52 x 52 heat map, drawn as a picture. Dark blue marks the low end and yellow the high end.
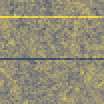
Odd lines: rows 9 and 30. Average level on the scale: 60%. Histogram: heavy tails on both sides. Slope: none.
